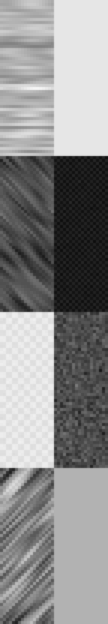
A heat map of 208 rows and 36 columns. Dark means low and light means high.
It is made of 4 by 2 panels. Panel 1,1: high, streaked across. Panel 1,2: very high, flat. Panel 2,1: low, slanting down to the right. Panel 2,2: very low, checkered, faint in contrast. Panel 3,1: very high, checkered, faint in contrast. Panel 3,2: low, fine-grained. Panel 4,1: middling, slanting up to the right, strong in contrast. Panel 4,2: high, flat.
